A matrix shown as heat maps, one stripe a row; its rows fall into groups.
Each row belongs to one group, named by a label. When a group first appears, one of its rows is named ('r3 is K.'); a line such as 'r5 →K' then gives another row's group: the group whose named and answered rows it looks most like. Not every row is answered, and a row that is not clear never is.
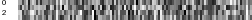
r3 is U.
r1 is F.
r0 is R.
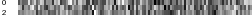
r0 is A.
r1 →R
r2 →R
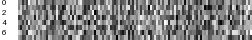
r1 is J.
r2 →U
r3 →F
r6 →R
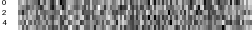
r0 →J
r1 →J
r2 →R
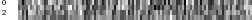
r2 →R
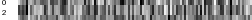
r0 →J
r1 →A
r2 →A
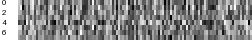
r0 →R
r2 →U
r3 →U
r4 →F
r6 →R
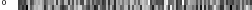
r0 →A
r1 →A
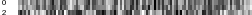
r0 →J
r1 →J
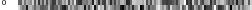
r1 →J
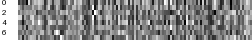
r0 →A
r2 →R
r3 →J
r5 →J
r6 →A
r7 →R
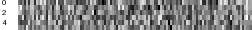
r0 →F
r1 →U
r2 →U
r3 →F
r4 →A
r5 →U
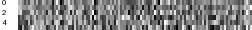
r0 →U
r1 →J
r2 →U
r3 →A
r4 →A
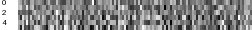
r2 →A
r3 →F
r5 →F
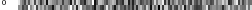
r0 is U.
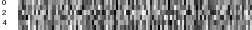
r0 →R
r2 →F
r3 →A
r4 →R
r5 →R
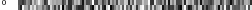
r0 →A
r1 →F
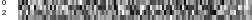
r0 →A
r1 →F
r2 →U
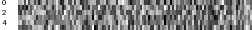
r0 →U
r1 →A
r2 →F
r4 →U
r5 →A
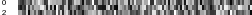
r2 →U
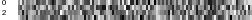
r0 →J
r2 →R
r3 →J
